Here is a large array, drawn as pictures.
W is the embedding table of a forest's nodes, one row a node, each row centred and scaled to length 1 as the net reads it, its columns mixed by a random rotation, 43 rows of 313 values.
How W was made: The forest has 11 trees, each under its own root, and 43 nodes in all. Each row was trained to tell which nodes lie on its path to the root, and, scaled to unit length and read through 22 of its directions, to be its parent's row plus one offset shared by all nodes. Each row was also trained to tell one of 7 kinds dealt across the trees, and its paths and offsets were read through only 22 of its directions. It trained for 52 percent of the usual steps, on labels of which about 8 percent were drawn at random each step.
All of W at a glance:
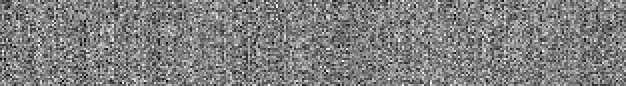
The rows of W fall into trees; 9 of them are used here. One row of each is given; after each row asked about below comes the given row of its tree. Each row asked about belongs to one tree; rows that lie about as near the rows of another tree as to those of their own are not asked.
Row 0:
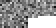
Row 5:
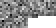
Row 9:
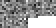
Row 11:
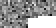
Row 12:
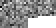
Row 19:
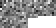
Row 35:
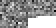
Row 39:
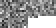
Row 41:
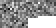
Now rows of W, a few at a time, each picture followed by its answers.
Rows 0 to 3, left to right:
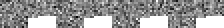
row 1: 39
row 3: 9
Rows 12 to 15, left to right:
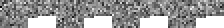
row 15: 12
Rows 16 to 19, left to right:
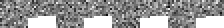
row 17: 41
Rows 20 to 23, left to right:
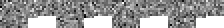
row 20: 19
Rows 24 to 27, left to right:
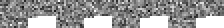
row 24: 35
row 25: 12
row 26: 9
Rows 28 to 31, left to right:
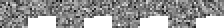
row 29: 9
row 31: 11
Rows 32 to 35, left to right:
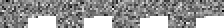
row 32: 39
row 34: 19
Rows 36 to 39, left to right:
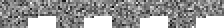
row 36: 12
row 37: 39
